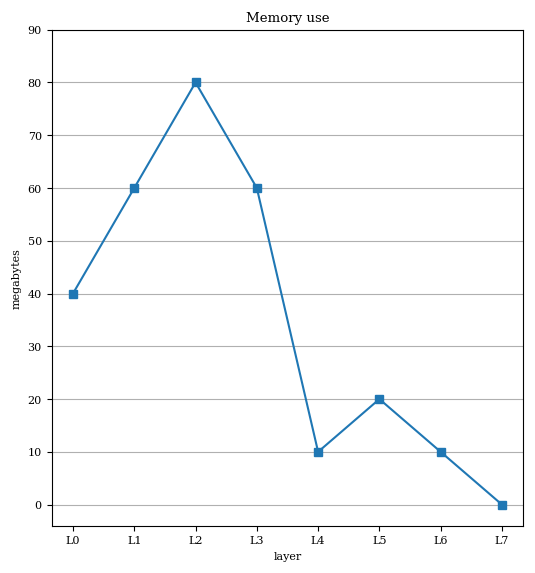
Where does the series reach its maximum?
L2
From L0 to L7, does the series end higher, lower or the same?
lower
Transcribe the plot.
Title: Memory use
x-axis: layer, ticks L0 L1 L2 L3 L4 L5 L6 L7
y-axis: megabytes, ticks 0 10 20 30 40 50 60 70 80 90
Values:
40 60 80 60 10 20 10 0
